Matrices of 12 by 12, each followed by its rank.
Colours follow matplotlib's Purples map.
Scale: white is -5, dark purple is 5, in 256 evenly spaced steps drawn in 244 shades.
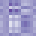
one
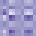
one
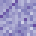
full rank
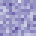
full rank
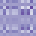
one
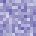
full rank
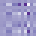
one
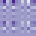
one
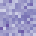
full rank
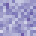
full rank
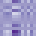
one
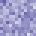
full rank
